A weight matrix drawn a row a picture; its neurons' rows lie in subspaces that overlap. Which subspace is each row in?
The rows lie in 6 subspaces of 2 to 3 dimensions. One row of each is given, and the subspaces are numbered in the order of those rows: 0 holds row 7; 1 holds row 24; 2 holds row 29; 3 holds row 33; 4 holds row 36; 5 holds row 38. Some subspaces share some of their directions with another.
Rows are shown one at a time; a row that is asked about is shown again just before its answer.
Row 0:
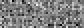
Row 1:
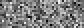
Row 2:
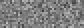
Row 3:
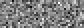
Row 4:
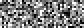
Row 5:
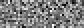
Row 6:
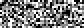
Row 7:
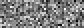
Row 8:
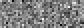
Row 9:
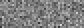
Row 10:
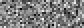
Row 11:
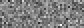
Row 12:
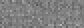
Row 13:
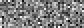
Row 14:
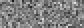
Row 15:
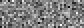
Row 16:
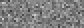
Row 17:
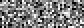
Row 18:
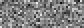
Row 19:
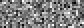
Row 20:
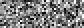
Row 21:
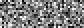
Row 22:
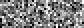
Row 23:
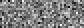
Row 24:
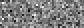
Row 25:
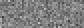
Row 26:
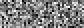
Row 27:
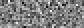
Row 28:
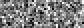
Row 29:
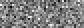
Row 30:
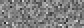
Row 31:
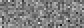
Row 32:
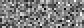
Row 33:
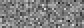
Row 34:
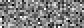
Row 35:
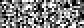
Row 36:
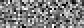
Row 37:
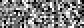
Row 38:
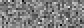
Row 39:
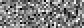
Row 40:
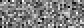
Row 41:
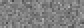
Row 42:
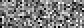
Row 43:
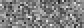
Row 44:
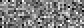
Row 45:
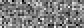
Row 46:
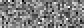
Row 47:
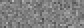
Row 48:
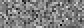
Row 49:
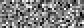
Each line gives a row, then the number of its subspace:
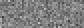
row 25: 3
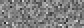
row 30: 0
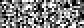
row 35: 2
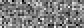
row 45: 1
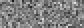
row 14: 3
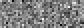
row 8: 2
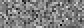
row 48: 5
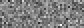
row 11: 0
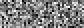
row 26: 5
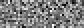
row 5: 4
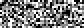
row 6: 5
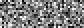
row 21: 2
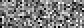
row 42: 2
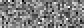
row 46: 5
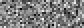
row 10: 0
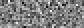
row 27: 4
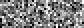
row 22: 3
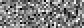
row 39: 0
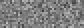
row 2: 4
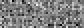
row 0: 1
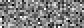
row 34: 2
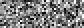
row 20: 0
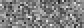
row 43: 2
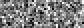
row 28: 3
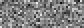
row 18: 5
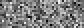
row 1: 2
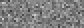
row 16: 1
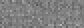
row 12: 1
